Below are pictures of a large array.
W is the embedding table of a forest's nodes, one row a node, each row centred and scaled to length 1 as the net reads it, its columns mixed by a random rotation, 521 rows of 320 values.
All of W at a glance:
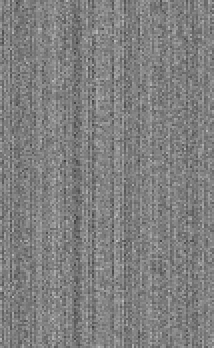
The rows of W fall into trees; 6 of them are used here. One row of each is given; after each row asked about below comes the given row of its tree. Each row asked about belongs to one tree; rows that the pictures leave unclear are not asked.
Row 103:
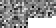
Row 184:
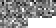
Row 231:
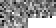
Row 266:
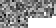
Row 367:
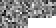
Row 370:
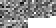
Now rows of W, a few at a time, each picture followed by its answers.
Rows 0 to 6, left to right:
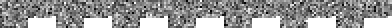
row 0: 103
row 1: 103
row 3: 103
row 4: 103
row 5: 370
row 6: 103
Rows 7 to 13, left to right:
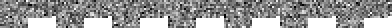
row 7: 370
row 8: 103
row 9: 103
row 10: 103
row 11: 231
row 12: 184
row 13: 370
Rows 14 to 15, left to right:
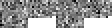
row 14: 103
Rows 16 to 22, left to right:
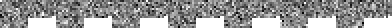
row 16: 231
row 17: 184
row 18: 184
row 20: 103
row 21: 231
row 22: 231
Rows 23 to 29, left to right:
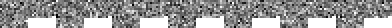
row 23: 370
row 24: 231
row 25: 367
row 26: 103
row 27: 103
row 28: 184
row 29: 367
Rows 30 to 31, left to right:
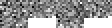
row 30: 103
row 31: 231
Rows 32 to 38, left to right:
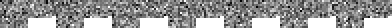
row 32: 367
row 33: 103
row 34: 184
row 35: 231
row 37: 370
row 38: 103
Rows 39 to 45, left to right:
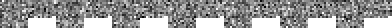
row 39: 103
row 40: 184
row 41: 103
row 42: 367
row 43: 184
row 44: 184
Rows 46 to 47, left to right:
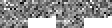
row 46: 370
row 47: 184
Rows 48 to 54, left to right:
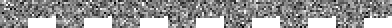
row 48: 370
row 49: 184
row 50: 184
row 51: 231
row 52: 367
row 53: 184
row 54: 103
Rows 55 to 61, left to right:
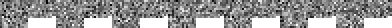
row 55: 367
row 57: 367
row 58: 367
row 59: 367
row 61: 370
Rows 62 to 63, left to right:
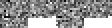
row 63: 231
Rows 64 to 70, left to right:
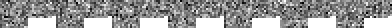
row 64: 367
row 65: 367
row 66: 367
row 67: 266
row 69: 370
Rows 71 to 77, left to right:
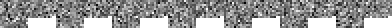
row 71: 367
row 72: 231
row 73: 367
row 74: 231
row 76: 367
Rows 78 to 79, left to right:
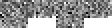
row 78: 231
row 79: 103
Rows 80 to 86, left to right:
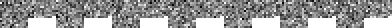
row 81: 231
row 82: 367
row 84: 370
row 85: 184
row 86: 103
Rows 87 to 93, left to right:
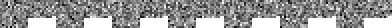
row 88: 103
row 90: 103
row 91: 103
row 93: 367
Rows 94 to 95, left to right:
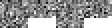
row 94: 367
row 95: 103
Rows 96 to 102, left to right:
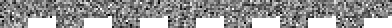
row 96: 231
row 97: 184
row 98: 367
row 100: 370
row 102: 184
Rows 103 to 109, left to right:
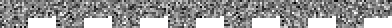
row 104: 103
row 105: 266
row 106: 103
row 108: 231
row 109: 367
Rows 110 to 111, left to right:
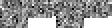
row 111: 103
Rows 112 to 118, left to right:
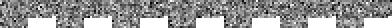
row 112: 184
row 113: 103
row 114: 266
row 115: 103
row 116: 103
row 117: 370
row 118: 184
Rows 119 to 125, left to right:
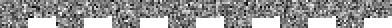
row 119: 103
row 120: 184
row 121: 367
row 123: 370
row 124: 367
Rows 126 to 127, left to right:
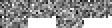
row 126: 367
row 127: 231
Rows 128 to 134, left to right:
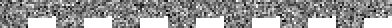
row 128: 367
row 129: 370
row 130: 370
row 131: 231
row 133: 231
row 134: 103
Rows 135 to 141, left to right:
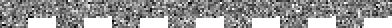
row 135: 103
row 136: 367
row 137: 103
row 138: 370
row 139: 370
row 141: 184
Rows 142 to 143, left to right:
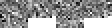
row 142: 231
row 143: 370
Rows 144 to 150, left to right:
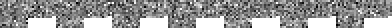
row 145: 370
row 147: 367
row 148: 370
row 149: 370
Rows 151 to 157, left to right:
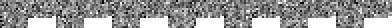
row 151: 103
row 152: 367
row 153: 103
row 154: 231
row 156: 370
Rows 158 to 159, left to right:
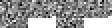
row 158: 367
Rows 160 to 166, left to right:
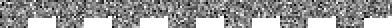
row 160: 184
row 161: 367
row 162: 367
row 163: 367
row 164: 231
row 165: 184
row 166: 103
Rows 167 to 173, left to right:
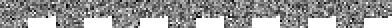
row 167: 370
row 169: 231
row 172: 266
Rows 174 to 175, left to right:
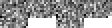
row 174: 231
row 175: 231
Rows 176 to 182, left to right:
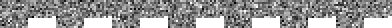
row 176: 103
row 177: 231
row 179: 367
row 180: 367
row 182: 103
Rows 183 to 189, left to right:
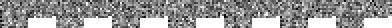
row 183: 103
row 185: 103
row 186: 266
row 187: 231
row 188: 103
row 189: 184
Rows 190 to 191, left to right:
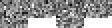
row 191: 231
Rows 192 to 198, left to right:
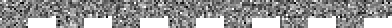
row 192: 370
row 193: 231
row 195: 231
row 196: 370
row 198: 367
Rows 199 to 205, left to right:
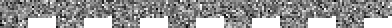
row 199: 103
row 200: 367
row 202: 367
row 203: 231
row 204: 184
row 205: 103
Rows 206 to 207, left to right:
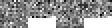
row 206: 266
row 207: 370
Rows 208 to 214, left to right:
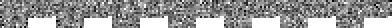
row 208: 103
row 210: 367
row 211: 266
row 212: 370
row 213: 370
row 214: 184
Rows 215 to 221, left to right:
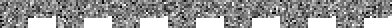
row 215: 103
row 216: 367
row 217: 370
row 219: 103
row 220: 367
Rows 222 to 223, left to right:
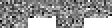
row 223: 103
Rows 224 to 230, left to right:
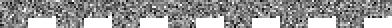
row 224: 103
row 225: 231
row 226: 103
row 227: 370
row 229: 103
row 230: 266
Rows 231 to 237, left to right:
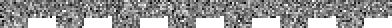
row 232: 231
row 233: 367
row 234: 367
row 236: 266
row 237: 231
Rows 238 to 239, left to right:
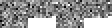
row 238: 103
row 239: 370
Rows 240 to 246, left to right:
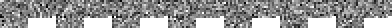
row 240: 231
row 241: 367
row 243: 367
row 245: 367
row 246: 367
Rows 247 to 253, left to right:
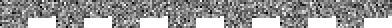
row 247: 184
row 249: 370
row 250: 103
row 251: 103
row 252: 184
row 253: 231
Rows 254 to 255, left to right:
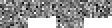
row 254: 370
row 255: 231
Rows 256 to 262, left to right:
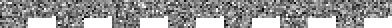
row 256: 184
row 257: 103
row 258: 367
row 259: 103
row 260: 103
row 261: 367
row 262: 266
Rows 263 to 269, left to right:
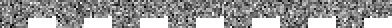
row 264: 231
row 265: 103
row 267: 184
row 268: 367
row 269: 103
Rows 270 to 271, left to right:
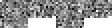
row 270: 231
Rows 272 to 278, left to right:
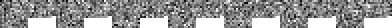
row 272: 367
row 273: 367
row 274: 103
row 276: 370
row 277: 367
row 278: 367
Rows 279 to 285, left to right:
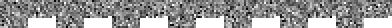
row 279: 231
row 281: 103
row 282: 103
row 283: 367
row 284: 231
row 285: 184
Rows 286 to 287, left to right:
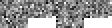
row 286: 367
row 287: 103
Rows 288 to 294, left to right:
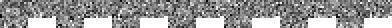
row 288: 231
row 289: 103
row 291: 367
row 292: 370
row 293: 103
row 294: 231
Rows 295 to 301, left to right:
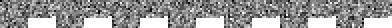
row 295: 367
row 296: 103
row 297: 103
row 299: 367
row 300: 367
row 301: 103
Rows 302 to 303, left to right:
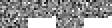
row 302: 367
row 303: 184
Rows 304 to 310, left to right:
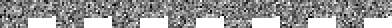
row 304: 367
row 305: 103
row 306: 103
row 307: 103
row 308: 370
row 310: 367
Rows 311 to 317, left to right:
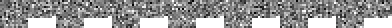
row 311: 367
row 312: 184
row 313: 367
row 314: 370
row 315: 103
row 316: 103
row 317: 367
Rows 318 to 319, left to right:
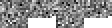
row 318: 367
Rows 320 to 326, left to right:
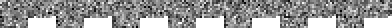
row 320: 103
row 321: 103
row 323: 266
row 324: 103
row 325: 367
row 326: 367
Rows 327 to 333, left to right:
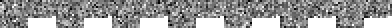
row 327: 367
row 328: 184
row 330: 103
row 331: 231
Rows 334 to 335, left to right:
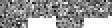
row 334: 367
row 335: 184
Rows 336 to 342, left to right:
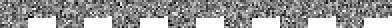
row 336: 103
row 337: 367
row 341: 367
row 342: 231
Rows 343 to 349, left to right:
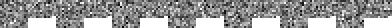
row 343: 266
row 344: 370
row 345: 103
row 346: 184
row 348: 370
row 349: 367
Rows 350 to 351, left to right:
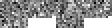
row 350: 231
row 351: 367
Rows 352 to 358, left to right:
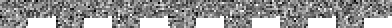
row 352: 231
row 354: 367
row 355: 231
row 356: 367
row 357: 184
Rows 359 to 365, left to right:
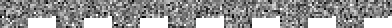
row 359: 367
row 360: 103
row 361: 103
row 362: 103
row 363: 367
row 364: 266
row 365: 367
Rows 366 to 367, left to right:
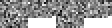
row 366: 367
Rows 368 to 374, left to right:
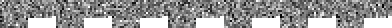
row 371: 103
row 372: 367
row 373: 231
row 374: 231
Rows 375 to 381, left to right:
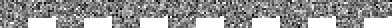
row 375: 266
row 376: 370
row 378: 367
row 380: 367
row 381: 184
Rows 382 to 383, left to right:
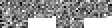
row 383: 370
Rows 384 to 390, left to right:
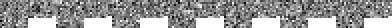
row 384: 103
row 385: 370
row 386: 370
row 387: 367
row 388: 103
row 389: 367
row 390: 103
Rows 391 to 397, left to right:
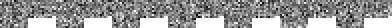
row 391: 103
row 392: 370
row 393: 103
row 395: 266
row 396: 231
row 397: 103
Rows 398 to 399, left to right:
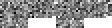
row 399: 370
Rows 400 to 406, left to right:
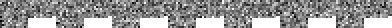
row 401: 184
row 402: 370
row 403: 103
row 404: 370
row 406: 103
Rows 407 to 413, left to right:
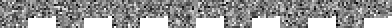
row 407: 103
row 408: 103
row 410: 184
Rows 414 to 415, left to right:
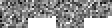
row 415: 266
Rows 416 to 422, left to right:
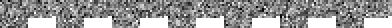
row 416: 367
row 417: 367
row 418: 231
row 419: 184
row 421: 367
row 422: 103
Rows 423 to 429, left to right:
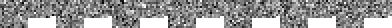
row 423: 370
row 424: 367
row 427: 367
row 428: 367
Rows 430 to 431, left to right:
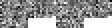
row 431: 184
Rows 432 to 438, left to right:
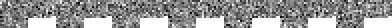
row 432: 103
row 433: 370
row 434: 370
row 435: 231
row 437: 231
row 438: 367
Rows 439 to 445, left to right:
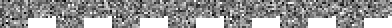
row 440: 367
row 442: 370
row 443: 367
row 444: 184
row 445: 103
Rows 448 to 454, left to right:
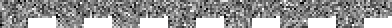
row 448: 103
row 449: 231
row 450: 231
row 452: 231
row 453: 370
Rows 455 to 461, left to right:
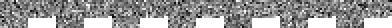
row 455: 231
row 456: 367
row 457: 231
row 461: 370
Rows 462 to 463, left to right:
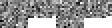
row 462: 103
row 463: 370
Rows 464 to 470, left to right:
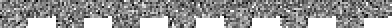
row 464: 231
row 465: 103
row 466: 367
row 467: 231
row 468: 231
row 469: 231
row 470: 184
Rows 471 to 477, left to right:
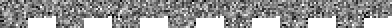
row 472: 184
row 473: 367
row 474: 231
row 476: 103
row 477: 103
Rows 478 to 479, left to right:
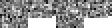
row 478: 367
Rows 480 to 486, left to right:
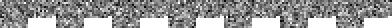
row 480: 231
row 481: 184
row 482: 103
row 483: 231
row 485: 103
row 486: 184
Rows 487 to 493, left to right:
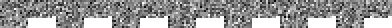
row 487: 231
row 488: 103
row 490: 103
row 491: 266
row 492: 367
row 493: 103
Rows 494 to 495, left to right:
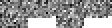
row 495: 231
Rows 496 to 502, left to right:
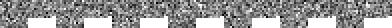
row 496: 367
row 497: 370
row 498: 266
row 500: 184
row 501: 231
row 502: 367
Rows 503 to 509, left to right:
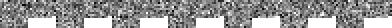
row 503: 370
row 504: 266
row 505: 367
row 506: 367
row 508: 231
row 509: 367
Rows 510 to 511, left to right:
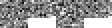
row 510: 370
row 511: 103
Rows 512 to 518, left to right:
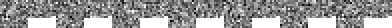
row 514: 367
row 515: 231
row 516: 367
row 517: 370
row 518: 367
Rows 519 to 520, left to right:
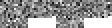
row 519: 367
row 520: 370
